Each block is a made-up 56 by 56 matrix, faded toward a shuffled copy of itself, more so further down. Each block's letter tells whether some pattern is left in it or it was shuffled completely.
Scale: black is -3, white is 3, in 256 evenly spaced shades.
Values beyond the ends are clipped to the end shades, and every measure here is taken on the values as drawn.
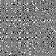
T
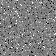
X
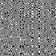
T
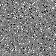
X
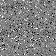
X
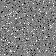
X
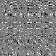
T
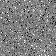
X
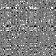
T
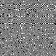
T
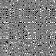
T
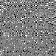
T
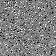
X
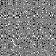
T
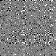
T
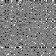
T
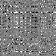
T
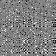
T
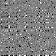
T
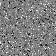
X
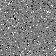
X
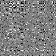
T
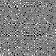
T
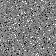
X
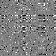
T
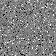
X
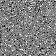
X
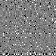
T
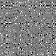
T
